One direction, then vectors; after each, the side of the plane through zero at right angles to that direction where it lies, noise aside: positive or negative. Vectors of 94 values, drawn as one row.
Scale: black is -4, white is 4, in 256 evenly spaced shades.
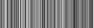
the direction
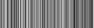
positive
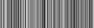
positive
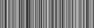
negative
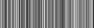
negative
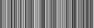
positive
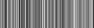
negative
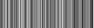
positive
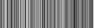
positive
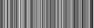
positive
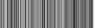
positive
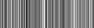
negative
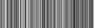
positive
